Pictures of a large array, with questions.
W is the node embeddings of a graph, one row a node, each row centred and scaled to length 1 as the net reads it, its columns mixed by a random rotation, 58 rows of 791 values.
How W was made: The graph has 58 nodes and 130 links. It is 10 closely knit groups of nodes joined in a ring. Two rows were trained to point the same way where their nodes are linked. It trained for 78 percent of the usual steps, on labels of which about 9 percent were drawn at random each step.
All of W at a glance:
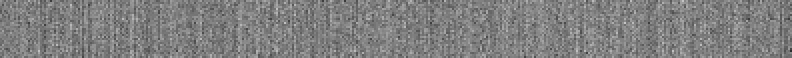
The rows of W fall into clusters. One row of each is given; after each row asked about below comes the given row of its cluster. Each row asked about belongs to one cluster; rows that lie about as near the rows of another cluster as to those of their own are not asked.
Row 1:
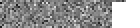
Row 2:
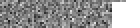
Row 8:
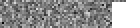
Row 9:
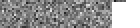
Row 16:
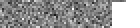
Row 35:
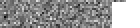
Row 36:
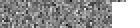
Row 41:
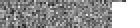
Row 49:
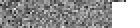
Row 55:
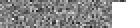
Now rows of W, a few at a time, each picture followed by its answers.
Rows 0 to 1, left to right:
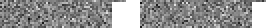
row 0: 2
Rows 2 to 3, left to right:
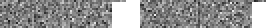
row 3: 9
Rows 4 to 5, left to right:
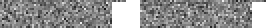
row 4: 36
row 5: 41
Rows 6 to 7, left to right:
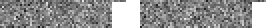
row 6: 41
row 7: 1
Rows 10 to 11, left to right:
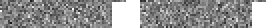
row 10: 16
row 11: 8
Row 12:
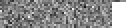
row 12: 16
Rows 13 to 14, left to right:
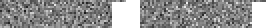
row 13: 49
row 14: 41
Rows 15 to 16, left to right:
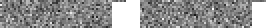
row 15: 55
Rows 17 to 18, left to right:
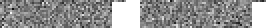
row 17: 1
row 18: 55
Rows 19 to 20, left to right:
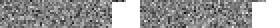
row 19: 55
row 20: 2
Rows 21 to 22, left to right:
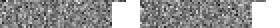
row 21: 8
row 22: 35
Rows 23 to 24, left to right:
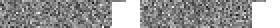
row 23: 35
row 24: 16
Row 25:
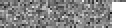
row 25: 41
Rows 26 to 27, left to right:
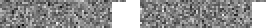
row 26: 41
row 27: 35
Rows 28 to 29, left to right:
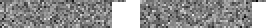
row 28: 1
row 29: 36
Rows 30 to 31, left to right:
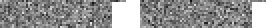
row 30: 36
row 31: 49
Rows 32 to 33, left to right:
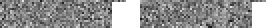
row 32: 1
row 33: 36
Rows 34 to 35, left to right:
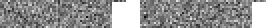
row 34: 9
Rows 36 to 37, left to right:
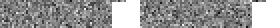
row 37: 55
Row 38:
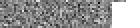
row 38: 35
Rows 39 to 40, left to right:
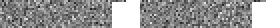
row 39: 49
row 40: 9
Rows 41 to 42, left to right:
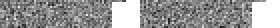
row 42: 2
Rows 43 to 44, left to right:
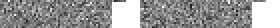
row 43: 9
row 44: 35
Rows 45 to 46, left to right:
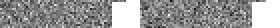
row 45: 49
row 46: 16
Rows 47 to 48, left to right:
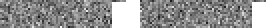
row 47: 36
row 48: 16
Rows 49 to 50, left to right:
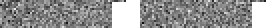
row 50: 8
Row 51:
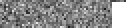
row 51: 36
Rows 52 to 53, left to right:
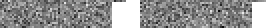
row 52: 9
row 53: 2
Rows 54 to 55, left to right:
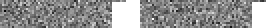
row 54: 2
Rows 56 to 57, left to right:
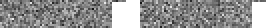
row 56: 55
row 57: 35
